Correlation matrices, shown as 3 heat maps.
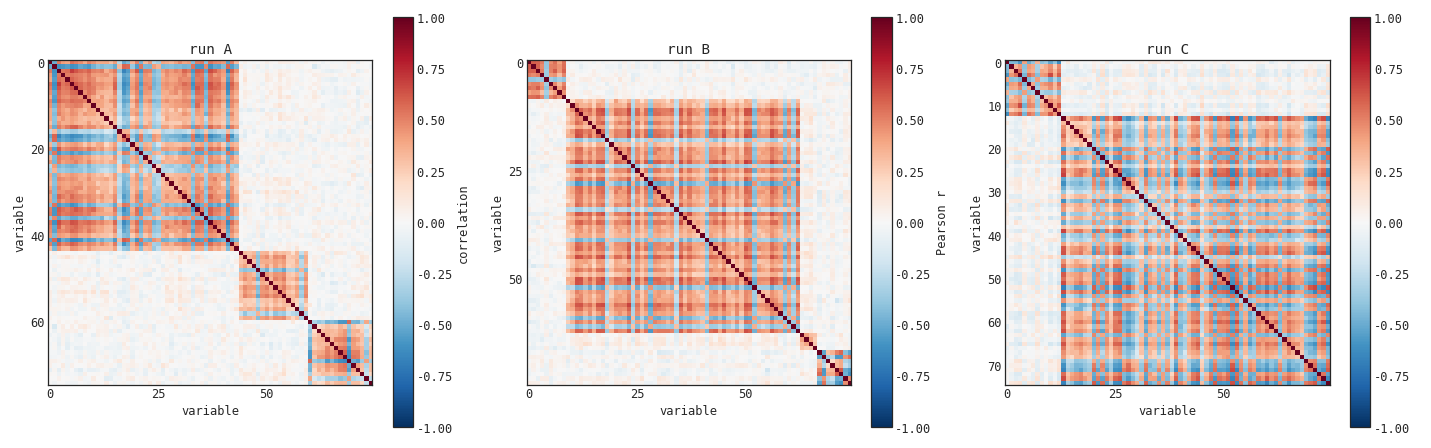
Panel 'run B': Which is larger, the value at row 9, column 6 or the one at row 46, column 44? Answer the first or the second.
the second
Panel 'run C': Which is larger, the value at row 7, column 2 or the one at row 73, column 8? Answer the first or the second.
the second
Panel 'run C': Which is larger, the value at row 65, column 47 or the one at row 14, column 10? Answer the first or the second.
the first
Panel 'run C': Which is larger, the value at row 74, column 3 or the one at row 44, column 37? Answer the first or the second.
the first
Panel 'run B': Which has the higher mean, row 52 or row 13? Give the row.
13
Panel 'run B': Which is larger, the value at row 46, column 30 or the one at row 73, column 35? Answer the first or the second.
the first
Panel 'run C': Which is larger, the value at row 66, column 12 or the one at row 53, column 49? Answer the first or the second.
the second
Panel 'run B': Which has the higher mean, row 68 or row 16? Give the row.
16
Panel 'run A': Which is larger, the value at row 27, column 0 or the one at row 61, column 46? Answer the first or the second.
the first
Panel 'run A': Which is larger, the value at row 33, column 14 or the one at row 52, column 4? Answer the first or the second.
the second
